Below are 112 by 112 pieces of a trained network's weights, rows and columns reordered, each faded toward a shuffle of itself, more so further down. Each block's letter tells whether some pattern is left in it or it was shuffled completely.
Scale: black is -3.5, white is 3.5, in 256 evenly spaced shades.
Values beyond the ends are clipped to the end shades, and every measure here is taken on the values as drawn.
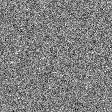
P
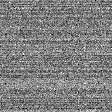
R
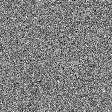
P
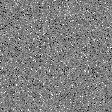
R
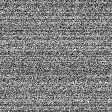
R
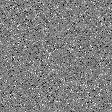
P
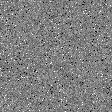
P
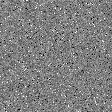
P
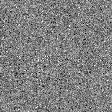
R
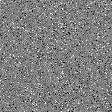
R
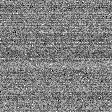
R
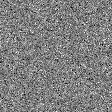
P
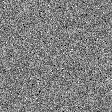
P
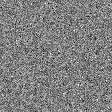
P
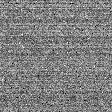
R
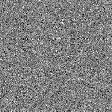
R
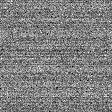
R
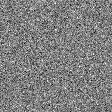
P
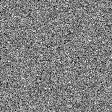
R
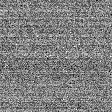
R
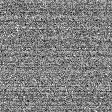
R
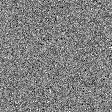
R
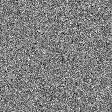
P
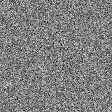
P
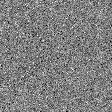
P
